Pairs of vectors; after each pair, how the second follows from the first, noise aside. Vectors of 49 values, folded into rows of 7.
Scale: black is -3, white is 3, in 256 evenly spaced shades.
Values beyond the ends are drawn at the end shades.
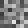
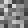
reversed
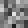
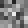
reversed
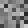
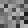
copied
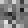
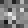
negated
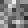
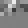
partly zeroed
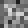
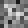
copied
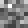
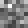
copied
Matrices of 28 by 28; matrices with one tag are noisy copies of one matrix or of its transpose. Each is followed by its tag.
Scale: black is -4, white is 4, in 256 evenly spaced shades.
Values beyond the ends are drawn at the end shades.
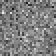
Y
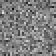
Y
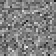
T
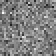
Y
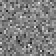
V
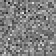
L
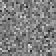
V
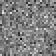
Y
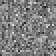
T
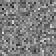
L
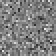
V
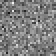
Y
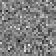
V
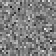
V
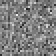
T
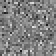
L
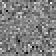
V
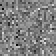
L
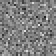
L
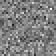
L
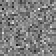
L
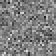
L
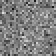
Y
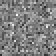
T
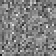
T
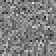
L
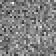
Y
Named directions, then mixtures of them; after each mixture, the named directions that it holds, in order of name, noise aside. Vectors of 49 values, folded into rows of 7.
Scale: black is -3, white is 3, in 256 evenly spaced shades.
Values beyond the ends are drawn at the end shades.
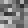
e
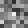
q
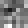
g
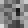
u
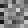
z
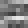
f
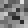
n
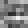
f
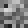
g, z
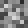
n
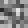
e, g, q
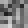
e, g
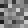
z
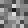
q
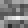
f
